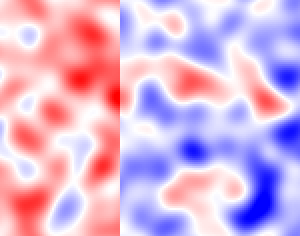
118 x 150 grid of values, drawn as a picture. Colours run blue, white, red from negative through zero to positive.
There are no lone odd cells. The values follow a bell shape. The bottom right is the ninth with the lowest average. A vertical seam about 40% of the way across splits the table, and the left part is higher. Neither half mirrors the other. The ninth with the highest average is the top left.
